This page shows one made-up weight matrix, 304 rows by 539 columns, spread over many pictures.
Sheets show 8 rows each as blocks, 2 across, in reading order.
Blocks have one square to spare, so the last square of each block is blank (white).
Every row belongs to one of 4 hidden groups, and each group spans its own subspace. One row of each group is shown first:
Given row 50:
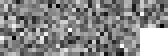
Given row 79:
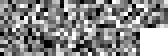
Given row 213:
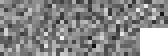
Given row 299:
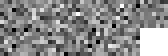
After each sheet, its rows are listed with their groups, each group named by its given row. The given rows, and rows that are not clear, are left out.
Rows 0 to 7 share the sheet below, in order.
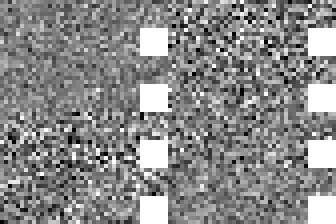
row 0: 50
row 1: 50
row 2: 213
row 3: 79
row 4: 50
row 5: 50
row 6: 79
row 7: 299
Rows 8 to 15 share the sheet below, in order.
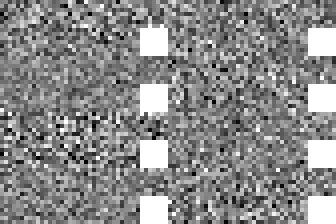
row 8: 299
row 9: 213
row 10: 79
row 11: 213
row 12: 50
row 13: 79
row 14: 50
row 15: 79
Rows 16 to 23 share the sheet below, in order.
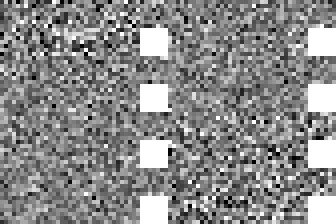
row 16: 79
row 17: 50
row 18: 299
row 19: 79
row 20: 50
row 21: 50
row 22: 299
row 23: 213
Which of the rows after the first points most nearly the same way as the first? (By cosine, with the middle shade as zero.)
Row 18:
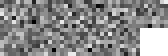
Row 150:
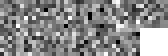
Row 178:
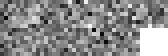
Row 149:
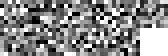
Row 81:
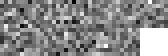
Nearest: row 149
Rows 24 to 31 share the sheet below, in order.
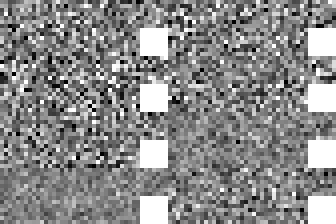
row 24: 50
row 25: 50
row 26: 299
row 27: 213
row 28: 50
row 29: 299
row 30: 79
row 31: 213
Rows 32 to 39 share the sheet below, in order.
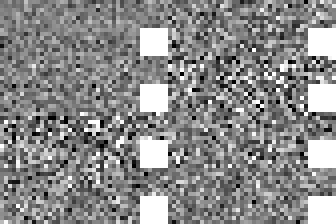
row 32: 50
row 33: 213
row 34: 299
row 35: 299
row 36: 79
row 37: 213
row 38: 79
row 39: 79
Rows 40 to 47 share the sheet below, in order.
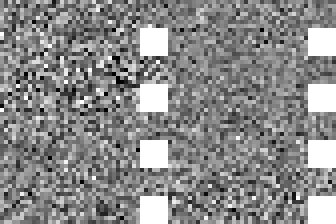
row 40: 79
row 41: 299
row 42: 79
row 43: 213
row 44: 79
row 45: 213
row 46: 50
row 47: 213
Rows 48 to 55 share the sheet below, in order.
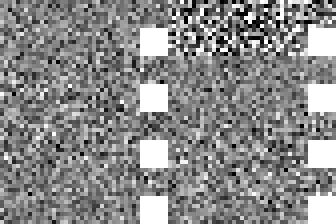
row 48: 50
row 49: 50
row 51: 79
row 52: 213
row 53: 213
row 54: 213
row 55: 299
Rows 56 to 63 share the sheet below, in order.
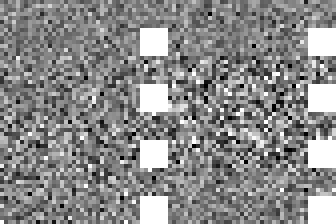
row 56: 79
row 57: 213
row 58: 213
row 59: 213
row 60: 213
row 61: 299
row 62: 213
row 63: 299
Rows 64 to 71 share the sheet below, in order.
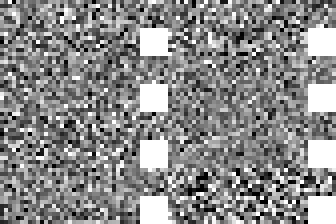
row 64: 50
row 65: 79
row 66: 50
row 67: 79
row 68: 50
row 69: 50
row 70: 50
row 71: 299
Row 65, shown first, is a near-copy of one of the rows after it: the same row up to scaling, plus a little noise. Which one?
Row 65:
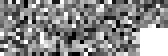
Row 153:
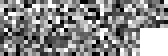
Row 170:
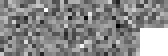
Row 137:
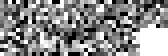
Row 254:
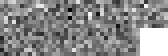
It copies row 137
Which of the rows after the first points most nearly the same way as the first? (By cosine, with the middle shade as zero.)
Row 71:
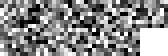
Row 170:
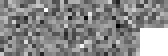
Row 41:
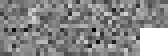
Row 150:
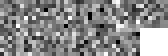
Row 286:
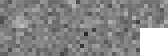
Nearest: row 170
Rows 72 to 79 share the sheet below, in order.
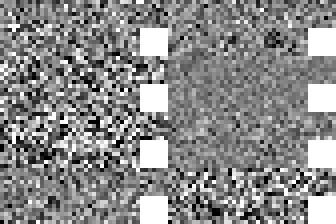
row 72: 50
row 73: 50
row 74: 299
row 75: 50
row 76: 79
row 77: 299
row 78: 213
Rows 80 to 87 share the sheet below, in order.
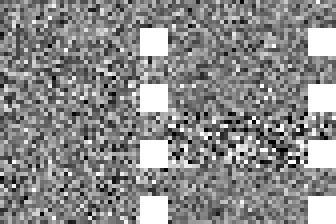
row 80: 79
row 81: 50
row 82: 213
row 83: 299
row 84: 213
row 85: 213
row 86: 299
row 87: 79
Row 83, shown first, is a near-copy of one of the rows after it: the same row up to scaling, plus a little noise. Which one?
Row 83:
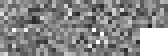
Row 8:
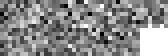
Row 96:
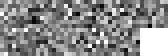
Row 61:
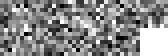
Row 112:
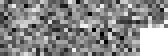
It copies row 96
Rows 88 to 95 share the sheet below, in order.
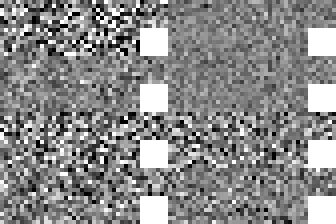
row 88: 299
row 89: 79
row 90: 299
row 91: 79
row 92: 213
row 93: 50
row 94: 299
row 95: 50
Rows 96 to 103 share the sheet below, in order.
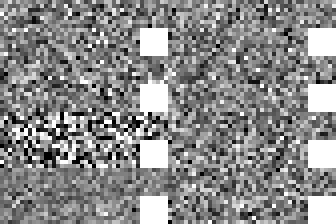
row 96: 299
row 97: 79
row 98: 299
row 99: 299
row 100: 79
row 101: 213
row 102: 50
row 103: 79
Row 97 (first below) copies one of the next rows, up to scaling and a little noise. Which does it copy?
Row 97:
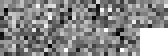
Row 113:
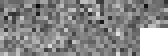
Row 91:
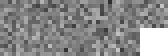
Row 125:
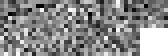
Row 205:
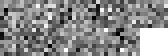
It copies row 205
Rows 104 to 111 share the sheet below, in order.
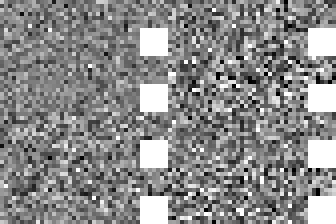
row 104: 213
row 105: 79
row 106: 79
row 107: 299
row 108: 79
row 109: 79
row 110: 299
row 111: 50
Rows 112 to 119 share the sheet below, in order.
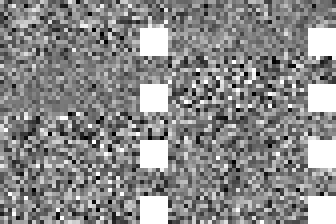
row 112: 299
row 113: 79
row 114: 299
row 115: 213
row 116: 299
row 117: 79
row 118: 50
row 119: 79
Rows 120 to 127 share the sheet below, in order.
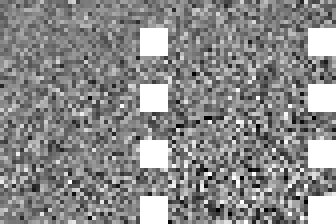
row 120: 299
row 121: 213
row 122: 213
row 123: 213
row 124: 213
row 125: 79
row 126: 299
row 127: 79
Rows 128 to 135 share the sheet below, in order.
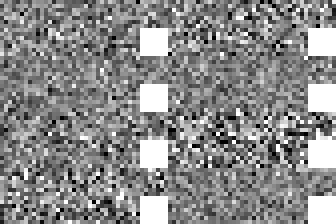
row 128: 213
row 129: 213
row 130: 213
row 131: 213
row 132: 299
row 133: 299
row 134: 50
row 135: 50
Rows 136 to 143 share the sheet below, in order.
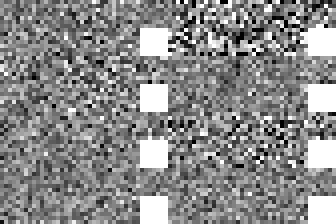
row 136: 50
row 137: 79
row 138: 299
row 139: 79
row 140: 299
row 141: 299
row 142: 79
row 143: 213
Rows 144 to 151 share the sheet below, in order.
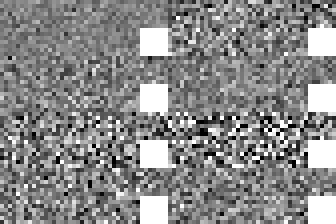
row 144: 50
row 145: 79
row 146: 50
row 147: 79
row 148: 50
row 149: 299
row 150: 79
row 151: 50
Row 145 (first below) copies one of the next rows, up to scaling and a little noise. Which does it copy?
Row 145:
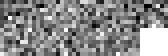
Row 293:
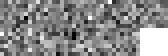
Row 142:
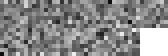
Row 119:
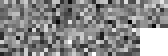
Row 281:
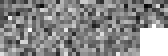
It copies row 281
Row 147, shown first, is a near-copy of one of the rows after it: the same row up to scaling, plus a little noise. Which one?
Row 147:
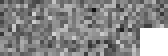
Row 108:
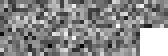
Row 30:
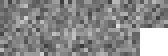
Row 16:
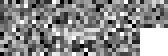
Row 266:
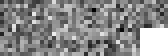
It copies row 266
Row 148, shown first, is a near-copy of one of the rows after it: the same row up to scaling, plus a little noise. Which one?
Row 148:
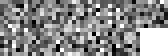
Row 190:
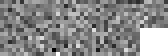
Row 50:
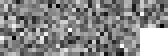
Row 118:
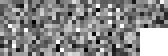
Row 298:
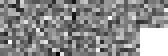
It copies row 118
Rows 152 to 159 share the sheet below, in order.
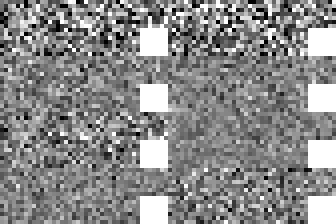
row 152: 299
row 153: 79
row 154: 213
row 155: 213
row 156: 299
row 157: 299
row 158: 50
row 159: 50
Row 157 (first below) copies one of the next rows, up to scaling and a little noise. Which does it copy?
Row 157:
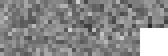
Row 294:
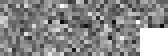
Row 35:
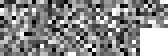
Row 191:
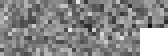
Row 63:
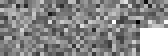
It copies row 191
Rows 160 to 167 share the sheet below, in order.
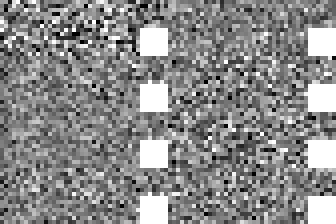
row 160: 213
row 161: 213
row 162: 299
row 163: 213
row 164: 299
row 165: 213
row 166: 299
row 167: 50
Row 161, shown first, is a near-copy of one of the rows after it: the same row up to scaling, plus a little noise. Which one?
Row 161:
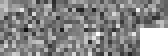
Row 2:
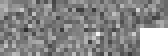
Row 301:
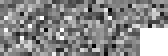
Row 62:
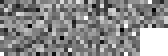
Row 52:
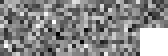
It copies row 2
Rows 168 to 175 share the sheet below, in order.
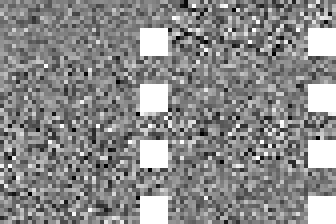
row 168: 299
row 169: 213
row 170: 79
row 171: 213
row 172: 213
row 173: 299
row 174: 50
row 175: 50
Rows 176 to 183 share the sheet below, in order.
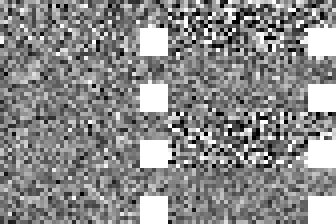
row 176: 50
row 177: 213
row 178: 299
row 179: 50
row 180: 79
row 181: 50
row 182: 213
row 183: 79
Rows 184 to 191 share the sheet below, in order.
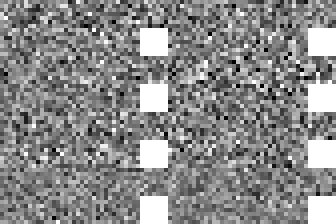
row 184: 299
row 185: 50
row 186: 299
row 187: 299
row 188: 50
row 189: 50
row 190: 50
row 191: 299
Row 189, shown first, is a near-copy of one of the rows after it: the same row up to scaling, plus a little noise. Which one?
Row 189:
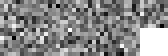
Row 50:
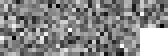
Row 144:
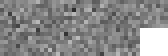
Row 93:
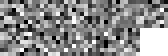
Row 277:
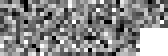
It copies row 50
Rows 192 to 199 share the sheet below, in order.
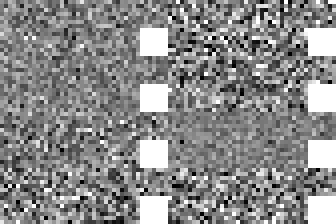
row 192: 79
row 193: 50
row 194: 213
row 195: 79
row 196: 213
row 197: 213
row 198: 50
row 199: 213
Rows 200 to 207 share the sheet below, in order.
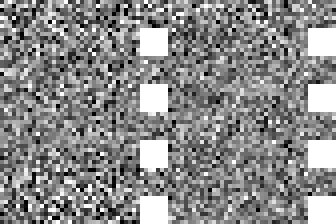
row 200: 299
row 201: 79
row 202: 213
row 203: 79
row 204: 50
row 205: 79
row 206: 50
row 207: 50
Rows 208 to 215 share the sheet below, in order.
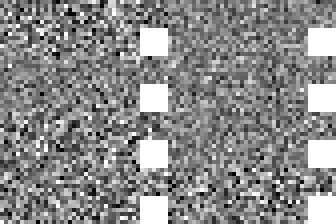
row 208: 50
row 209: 50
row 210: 50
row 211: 213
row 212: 213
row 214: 213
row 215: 299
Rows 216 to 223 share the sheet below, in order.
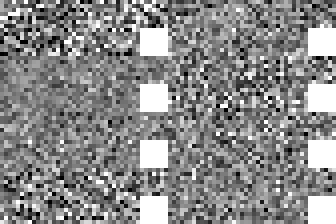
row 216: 79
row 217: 79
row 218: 299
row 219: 50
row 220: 213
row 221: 299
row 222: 213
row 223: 50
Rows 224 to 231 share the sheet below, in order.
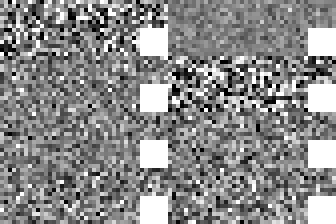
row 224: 213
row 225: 213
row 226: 299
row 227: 213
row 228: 213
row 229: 79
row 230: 50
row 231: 213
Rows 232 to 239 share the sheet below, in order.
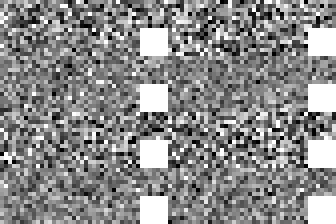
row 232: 299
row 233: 213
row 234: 79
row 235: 50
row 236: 213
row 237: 213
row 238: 299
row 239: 213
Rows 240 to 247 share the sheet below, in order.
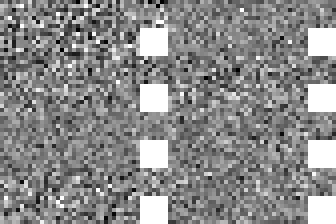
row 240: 50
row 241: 213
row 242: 79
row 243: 50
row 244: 79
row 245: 299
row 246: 213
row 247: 79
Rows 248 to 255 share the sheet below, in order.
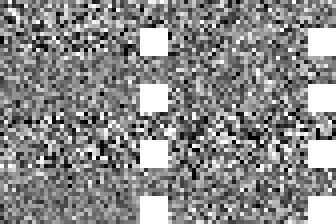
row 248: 50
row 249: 79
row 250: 213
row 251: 79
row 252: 213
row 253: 299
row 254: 79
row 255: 50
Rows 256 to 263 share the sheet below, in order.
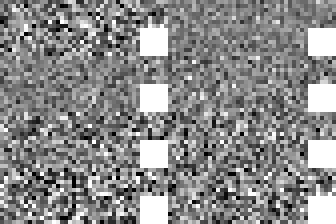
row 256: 299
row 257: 50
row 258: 213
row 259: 79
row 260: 299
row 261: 213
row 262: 79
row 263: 299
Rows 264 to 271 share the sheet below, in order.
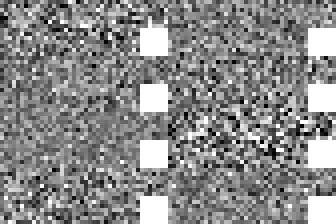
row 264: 299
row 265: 50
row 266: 79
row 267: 50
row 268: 213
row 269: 299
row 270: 213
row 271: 299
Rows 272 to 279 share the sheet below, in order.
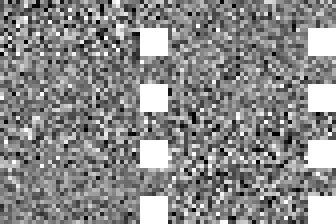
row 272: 79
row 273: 213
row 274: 50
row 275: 79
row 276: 213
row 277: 50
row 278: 50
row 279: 79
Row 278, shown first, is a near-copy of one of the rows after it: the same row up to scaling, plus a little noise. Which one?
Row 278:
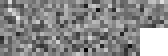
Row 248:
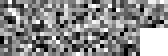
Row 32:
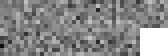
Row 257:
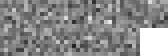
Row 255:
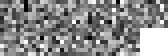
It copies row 248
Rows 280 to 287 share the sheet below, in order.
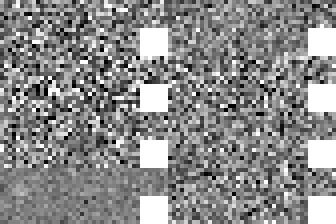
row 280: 213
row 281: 79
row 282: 213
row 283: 50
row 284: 79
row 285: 50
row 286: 299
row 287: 79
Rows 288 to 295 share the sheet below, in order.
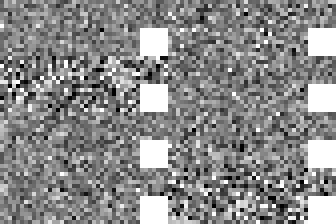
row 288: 213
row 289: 299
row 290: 50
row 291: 50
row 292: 79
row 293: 79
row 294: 299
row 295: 213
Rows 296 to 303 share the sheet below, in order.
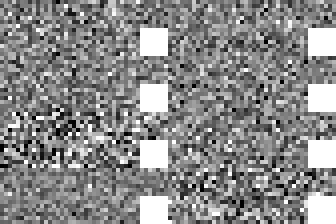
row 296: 50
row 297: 50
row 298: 50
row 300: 79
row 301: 213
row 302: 50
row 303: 79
